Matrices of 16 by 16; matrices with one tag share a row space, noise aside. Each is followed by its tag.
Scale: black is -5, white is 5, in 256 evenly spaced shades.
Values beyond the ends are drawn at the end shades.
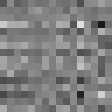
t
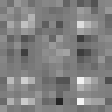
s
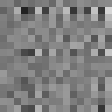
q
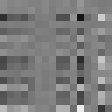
t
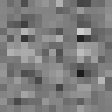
s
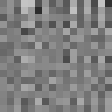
q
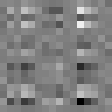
s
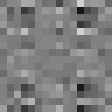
s
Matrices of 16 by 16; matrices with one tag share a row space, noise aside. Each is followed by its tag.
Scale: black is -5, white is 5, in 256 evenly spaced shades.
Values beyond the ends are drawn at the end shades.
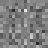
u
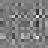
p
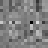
u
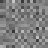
p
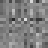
u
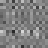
p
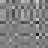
p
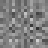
u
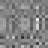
p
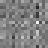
p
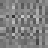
p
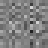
u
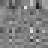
u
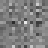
u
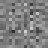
u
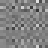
p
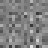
u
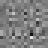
u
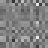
p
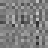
p
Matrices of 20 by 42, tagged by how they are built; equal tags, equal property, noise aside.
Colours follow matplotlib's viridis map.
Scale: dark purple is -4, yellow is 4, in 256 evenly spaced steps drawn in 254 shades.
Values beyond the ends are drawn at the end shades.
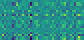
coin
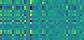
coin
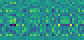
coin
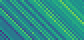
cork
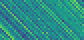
cork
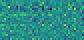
coin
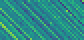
cork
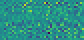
coin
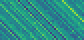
cork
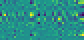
coin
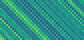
cork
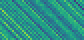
cork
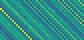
cork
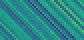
cork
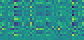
coin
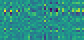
coin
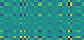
coin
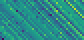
cork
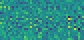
coin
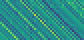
cork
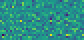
coin
